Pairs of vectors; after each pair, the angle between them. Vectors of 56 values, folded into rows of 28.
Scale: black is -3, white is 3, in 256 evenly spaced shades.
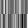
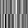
orthogonal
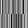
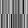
nearly parallel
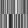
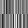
partly opposed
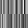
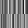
nearly opposite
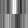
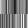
partly opposed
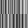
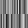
orthogonal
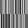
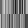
partly aligned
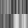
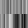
nearly opposite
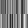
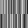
nearly opposite
